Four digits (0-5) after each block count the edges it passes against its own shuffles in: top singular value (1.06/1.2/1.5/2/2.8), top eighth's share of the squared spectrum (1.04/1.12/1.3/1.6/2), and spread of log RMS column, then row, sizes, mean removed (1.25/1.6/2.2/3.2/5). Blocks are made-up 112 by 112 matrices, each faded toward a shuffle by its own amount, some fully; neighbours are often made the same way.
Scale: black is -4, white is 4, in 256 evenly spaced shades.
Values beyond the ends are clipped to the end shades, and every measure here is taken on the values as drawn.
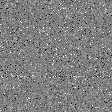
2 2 0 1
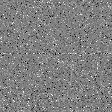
2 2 0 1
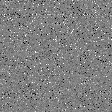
1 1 0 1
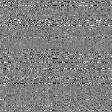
4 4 1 4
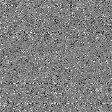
2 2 0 2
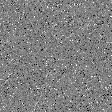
1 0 0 0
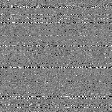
4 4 0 4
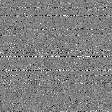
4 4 0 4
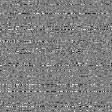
4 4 0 4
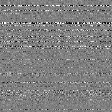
4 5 0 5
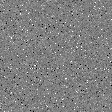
1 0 0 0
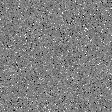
0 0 0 0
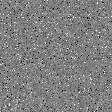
2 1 0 1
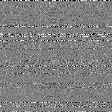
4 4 0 4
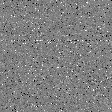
2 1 0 1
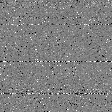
3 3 0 2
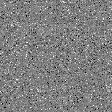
3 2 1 1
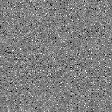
4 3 2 2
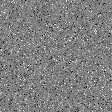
0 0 0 0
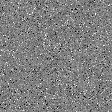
2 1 0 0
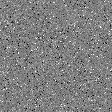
2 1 0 0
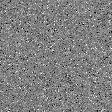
2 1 0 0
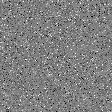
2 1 0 0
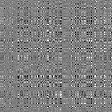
5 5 4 4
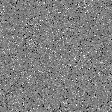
0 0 0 0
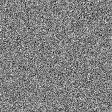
2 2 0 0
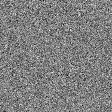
0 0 0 0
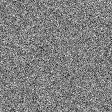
1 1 0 0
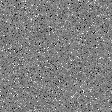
0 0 0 0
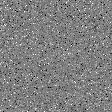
0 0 0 0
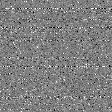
2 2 0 3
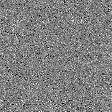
1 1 0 2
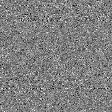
1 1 0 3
